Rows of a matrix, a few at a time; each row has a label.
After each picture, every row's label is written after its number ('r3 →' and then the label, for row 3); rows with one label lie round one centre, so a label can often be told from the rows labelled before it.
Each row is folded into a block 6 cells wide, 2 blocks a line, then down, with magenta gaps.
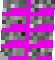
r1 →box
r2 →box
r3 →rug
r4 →box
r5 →box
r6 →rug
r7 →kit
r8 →kit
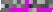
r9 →kit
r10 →rug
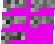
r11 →box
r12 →rug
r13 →kit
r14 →kit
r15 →rug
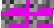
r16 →kit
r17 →rug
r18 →kit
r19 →rug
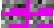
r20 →rug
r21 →kit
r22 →kit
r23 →kit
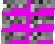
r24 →kit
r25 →kit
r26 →rug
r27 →box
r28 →kit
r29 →kit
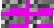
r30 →rug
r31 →rug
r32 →kit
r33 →box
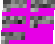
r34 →box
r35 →rug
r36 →rug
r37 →kit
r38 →kit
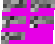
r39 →rug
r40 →rug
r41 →kit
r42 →box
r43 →rug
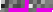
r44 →rug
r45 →kit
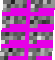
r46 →kit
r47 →kit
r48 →box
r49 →rug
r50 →box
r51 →box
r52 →kit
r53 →kit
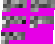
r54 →rug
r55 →rug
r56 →kit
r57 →box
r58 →kit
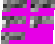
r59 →rug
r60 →rug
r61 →kit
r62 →kit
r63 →rug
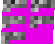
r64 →kit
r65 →rug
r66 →box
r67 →box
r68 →kit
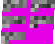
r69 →rug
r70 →rug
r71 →rug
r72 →box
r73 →kit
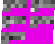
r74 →kit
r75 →box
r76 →box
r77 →kit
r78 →rug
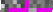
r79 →kit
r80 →rug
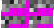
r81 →kit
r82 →box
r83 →kit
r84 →kit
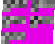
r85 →kit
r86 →box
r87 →rug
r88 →rug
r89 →kit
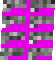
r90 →kit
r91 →box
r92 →box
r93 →box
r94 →rug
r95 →box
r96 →rug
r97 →kit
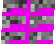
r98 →box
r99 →kit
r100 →rug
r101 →kit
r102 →rug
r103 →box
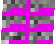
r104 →kit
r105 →rug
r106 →kit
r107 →kit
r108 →rug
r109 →kit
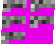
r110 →rug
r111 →kit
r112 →rug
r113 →rug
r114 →kit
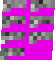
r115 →kit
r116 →kit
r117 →rug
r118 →rug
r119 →box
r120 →kit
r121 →box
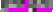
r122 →box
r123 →box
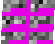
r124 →rug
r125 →kit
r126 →kit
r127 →rug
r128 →kit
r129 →rug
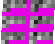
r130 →box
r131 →kit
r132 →box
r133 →kit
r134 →box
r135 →box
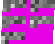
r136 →box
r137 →box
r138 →rug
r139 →kit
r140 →kit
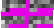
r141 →box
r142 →rug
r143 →kit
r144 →box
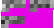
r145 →kit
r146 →rug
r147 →rug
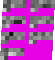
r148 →box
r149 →rug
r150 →rug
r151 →box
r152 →kit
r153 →box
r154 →box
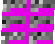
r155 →kit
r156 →rug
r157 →rug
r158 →rug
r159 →kit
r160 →kit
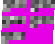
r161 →kit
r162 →box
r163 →rug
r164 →box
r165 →kit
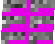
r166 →rug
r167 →kit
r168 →kit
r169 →box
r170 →box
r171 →kit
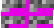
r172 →rug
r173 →kit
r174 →box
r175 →rug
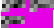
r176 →rug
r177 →rug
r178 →rug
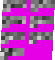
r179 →rug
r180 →kit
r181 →rug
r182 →box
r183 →box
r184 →box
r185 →kit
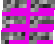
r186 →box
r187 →rug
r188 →box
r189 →rug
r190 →box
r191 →rug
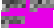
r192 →kit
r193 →kit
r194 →rug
